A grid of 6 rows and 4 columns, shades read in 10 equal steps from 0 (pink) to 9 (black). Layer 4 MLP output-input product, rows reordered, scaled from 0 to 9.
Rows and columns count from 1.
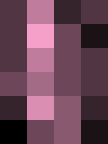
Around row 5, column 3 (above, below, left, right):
5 4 1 7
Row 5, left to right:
7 1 4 7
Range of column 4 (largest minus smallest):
2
